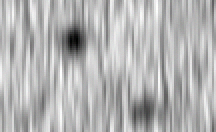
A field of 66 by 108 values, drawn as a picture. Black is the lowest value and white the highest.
Streaks run downward. No overall slope runs across the table. Neither half mirrors the other. On average the colour sits 70% of the way up the scale. The values are skewed, with a long tail toward low values. Two dips sink into the field.
